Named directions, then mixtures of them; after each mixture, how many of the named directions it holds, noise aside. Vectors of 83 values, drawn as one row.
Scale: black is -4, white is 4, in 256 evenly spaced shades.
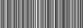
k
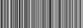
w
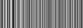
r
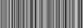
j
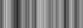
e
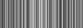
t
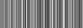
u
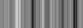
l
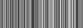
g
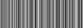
one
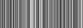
two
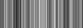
three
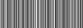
one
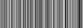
two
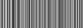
one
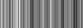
two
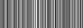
one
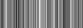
three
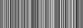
one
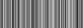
two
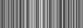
one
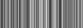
two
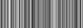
two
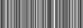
three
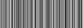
two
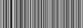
one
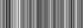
two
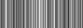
three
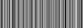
two
